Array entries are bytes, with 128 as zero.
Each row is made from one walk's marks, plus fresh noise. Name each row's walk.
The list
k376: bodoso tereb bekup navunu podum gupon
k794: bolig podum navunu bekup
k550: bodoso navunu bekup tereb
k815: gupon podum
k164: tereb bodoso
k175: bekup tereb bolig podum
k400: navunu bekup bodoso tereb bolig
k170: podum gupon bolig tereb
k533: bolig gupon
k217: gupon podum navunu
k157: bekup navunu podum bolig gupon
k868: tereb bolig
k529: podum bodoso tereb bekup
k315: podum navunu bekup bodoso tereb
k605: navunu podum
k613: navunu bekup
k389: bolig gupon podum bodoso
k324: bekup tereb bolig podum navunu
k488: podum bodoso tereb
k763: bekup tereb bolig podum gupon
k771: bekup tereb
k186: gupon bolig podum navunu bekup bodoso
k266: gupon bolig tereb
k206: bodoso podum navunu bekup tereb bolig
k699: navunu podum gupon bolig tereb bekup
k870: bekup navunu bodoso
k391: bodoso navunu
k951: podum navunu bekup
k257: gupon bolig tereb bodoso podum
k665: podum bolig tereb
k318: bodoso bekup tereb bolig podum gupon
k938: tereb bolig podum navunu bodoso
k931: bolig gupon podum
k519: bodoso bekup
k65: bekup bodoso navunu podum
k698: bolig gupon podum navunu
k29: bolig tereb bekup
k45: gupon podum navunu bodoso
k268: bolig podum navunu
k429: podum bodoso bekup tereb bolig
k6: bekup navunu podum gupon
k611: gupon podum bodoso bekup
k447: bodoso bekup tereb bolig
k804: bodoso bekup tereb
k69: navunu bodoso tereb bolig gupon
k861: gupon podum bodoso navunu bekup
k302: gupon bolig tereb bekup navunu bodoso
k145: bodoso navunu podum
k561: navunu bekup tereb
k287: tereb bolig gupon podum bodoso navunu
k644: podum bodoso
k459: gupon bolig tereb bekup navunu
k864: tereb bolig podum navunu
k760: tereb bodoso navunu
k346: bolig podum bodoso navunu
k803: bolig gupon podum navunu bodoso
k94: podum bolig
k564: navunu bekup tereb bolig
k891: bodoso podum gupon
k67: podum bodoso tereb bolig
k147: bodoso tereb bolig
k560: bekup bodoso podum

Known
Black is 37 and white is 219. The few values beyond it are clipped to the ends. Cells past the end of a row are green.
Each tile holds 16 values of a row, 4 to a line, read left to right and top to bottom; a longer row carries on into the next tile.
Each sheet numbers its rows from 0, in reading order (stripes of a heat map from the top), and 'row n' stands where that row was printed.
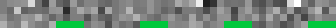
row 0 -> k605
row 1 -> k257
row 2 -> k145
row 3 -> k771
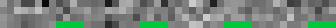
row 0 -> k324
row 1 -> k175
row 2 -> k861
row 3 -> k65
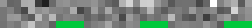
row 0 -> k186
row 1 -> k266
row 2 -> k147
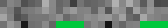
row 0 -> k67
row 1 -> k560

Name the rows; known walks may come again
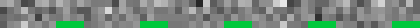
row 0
k266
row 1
k459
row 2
k564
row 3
k145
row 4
k170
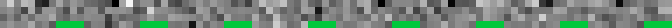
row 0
k803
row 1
k447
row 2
k560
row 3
k605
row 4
k186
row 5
k302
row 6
k861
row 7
k938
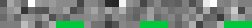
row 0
k815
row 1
k175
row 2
k771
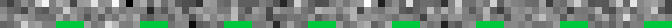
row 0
k519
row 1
k698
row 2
k318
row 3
k67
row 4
k6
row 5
k763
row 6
k699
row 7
k611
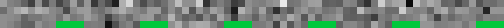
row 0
k324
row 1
k429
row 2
k346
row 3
k891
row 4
k147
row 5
k864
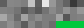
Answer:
k644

